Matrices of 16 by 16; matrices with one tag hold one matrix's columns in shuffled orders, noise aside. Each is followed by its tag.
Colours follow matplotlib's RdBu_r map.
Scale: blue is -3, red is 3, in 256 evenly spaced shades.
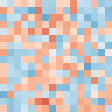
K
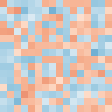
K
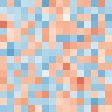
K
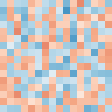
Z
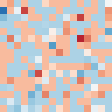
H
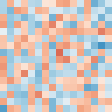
K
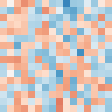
K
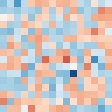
Z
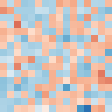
K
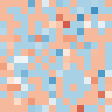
Z
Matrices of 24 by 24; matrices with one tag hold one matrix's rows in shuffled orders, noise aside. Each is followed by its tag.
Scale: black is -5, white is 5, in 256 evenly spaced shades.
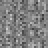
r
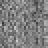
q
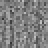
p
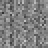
p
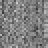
q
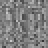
r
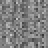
r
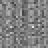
r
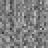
p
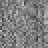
q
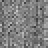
q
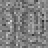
r
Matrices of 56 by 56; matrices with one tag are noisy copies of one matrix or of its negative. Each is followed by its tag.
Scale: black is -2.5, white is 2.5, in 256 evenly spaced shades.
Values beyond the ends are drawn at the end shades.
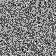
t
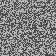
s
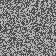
t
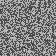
t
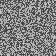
t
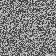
s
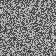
t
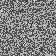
s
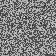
s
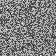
t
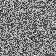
s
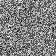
t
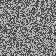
t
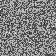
s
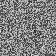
s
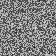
s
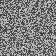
t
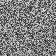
t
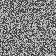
s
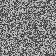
s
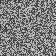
t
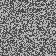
s
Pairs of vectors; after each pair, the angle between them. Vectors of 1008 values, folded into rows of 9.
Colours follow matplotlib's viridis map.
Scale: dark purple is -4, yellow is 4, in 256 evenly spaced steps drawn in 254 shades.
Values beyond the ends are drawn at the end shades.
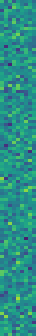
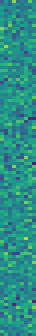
partly opposed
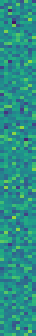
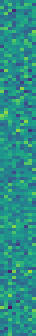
orthogonal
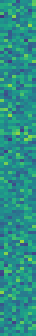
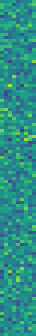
nearly parallel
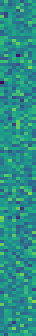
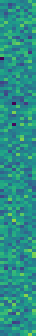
partly aligned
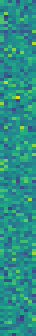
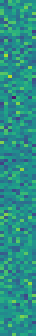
partly opposed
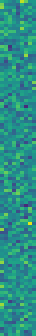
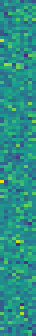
partly opposed
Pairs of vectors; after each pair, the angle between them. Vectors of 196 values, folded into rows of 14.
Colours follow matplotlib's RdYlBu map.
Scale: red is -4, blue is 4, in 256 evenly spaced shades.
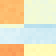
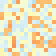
orthogonal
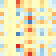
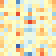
nearly opposite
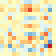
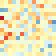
orthogonal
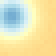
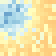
nearly parallel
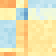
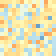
orthogonal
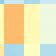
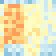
nearly parallel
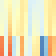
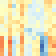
nearly parallel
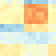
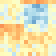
nearly opposite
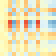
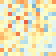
partly aligned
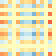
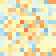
partly opposed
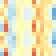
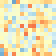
partly aligned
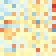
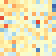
nearly opposite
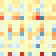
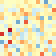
partly aligned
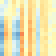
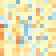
partly opposed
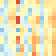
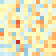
partly aligned
